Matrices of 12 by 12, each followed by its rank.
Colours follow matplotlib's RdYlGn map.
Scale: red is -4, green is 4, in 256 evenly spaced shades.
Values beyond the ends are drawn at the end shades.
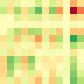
two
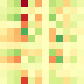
two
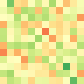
full rank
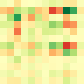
two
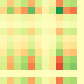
one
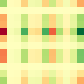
one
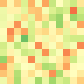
full rank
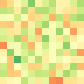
full rank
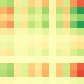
one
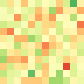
full rank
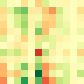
two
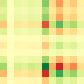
one
